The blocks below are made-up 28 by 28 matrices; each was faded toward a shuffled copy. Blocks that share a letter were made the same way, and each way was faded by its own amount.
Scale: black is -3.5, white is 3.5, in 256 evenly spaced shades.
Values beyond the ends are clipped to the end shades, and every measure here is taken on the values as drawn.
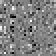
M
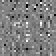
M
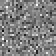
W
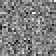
W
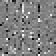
M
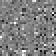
M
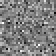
W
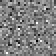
W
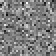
W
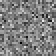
W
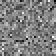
W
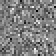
W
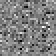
W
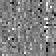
M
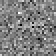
W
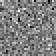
W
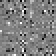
M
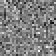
W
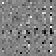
M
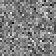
W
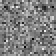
W
